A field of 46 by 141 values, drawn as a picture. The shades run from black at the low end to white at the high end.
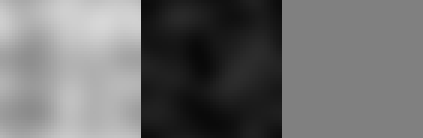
It is made of 1 by 3 panels. Panel 1,1: high, smooth. Panel 1,2: very low, smooth, faint in contrast. Panel 1,3: middling, flat.
